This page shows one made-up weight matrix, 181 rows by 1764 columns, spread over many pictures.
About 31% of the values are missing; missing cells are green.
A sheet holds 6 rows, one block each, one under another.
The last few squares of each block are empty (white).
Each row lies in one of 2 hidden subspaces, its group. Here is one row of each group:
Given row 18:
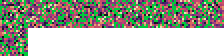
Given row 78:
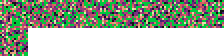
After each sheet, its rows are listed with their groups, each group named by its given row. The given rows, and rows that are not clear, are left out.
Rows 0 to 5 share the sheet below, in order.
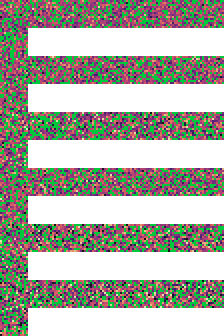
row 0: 78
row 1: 78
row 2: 78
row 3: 18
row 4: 78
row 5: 18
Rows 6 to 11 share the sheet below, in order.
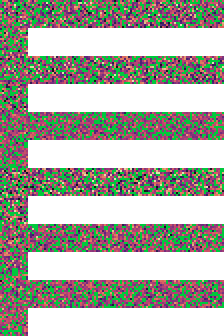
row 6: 18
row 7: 78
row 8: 78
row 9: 18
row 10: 78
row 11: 18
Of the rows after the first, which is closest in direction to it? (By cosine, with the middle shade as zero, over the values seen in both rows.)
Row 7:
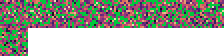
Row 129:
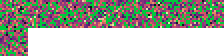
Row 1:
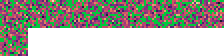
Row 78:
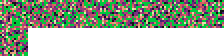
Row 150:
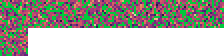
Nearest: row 1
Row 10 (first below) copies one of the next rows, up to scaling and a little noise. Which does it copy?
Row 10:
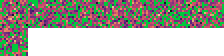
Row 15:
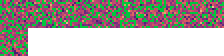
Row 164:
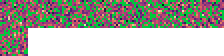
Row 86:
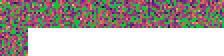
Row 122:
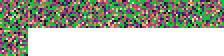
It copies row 122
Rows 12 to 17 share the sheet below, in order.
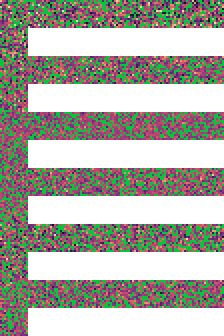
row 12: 78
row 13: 18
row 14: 78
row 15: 78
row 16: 78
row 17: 18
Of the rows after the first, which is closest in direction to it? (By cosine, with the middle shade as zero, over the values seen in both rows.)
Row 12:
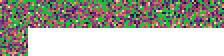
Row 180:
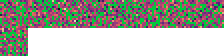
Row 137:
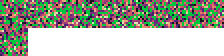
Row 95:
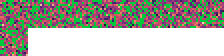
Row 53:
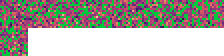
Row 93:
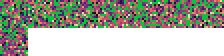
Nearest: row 95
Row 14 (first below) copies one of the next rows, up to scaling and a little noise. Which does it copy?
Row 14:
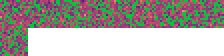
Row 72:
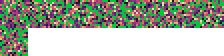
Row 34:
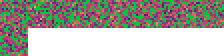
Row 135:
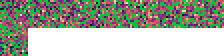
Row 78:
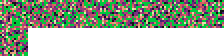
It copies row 135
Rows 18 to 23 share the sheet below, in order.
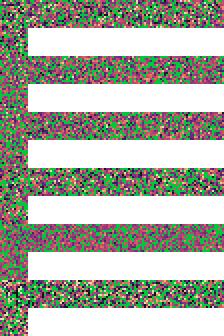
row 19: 18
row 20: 18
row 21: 78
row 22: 78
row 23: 18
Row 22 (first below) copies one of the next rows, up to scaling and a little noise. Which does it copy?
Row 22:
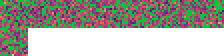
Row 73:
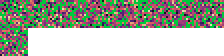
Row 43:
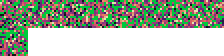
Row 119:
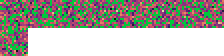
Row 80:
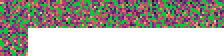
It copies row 119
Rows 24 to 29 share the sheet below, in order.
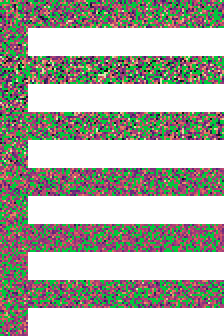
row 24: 18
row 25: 18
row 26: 18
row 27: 78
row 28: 18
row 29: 18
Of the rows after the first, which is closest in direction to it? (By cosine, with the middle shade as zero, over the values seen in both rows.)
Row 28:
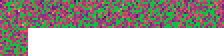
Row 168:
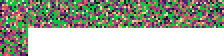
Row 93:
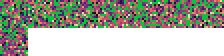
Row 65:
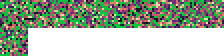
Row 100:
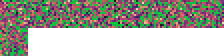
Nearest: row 100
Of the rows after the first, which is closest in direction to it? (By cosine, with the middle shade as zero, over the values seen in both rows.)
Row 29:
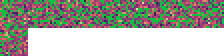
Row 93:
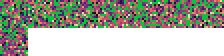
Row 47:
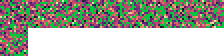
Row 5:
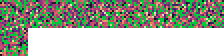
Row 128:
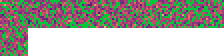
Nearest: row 128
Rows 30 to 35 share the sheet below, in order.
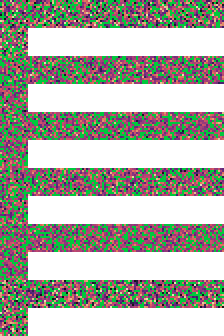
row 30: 78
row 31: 18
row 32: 18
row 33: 78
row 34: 78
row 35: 78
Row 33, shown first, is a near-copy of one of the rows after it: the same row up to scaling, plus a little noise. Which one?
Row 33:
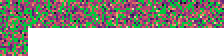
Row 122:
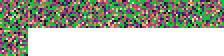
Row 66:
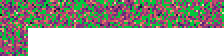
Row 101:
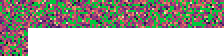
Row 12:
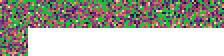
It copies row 12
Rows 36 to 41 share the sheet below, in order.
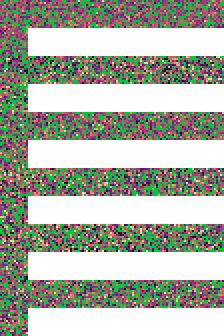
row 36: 18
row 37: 78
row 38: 18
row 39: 78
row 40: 18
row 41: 78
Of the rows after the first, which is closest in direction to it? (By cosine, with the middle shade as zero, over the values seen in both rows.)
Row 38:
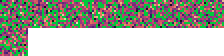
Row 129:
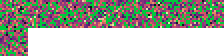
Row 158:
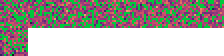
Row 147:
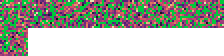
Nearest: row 158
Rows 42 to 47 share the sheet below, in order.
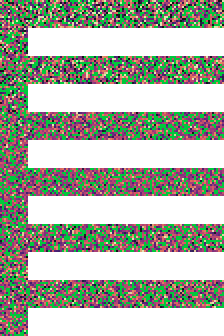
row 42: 18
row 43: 78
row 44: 18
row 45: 78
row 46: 78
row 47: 18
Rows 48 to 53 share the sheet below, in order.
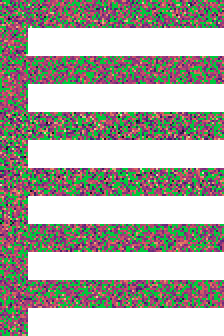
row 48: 78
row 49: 18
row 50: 18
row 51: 78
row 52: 18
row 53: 18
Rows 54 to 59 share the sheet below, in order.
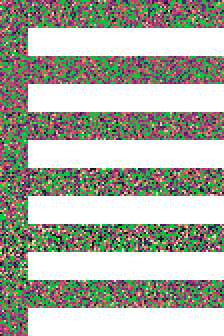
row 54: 78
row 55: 18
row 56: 18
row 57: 18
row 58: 18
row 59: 18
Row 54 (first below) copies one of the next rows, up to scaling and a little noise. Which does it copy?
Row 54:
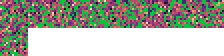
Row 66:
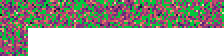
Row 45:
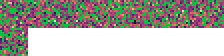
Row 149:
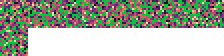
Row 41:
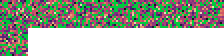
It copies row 149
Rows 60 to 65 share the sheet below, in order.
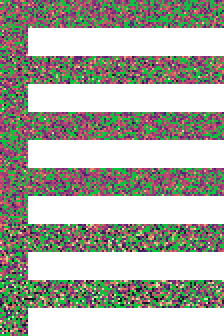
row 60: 78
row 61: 18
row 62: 18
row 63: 18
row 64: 18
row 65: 18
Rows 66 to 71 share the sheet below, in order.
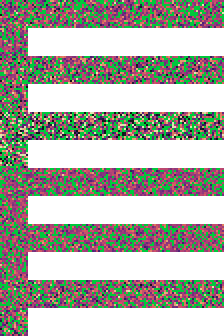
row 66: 78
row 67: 18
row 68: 18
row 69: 18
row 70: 18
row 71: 78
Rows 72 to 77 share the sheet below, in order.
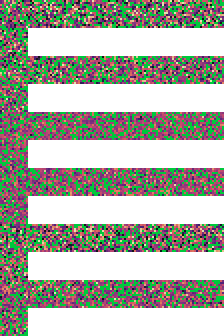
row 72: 78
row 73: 78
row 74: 78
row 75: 18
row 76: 18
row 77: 78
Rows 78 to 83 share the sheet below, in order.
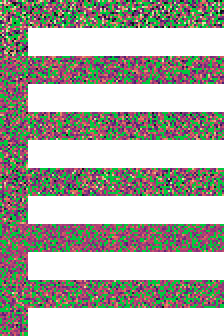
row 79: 78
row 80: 78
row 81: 78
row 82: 78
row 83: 18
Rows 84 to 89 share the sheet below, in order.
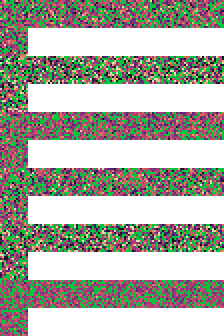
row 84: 78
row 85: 78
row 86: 78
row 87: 78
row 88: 18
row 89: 18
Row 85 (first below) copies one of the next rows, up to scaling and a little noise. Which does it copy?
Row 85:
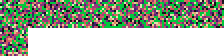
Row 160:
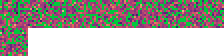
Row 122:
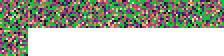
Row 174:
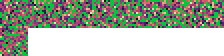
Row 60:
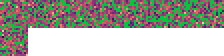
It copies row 160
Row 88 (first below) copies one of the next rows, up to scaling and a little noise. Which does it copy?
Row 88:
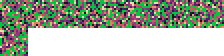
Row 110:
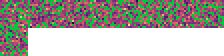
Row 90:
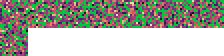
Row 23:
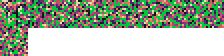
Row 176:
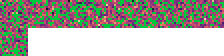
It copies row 90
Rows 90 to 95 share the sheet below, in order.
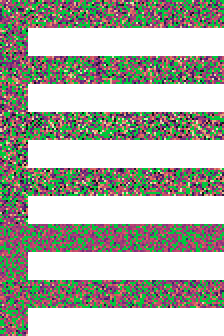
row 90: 18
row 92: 78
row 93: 18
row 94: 78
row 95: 78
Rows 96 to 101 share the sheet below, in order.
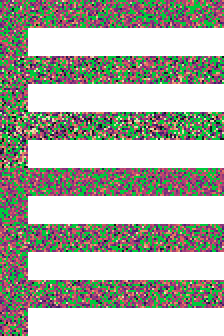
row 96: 18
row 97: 18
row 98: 18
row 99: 18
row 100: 18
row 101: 78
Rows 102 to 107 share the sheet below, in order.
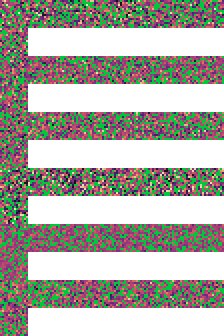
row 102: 18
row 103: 18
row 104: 18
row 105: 78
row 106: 18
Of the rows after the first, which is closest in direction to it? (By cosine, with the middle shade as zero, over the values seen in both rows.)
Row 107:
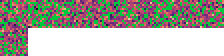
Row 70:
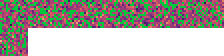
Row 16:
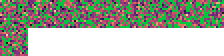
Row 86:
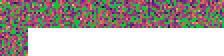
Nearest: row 86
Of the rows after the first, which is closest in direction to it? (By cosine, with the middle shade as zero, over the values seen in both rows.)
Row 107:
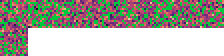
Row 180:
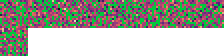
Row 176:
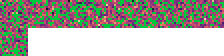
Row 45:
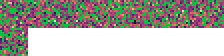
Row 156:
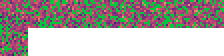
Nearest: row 180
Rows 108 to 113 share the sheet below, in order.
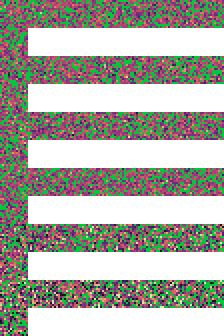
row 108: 78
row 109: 78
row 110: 18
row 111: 18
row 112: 18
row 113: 18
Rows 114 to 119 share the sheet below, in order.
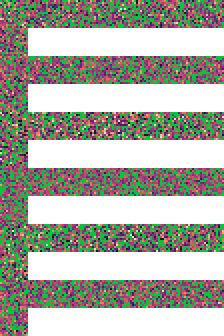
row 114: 18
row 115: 78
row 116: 18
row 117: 78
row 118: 18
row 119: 78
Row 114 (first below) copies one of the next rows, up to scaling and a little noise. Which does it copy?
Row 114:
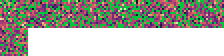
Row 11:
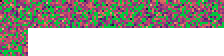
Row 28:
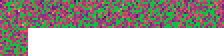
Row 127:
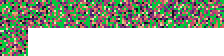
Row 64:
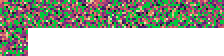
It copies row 28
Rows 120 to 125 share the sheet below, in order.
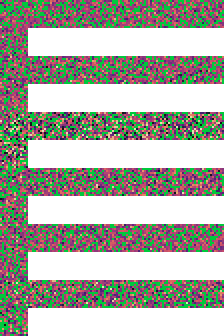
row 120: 78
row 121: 18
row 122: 78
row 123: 18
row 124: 18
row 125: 78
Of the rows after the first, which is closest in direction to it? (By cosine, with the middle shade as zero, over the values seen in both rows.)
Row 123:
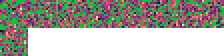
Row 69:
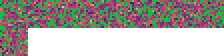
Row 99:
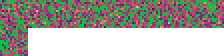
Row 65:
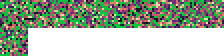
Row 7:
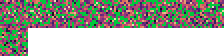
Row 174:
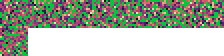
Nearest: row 69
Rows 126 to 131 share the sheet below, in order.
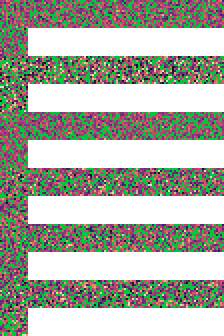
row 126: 18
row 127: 18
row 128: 18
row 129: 18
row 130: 18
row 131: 18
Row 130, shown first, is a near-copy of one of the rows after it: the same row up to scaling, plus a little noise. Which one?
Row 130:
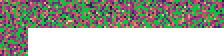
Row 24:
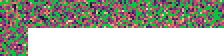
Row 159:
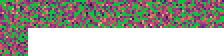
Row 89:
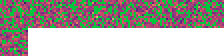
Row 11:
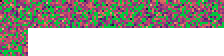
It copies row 24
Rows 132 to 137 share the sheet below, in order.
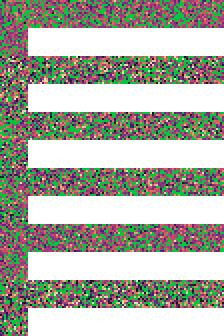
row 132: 18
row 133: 18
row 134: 78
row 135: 78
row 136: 18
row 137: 18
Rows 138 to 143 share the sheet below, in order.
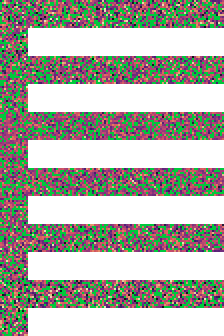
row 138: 78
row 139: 18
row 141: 18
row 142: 18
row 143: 18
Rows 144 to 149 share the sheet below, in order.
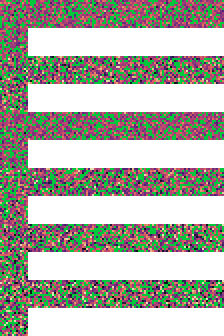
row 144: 78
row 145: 78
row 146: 78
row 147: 18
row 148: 78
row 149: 78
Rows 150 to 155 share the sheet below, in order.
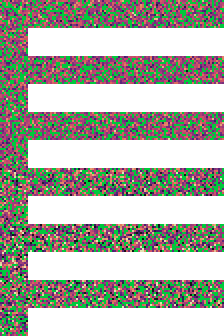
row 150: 18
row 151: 78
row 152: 78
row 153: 18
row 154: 18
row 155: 18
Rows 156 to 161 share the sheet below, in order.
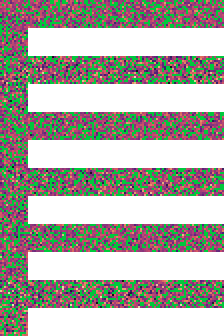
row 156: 78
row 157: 78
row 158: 78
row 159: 18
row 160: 78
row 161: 18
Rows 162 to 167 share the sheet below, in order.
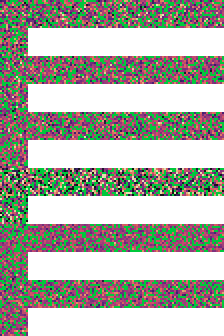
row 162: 18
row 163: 78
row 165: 18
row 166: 78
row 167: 78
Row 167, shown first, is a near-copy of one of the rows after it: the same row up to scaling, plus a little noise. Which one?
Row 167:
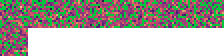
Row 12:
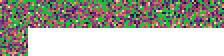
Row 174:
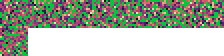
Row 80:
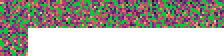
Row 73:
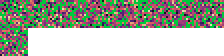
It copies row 73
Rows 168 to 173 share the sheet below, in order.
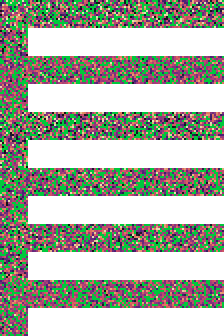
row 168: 18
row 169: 18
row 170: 78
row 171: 18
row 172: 18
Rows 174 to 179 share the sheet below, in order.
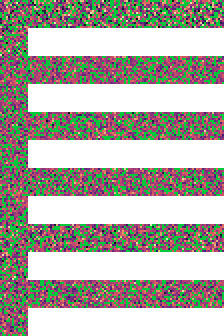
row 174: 78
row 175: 78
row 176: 18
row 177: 78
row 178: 78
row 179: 78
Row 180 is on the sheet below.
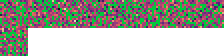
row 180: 78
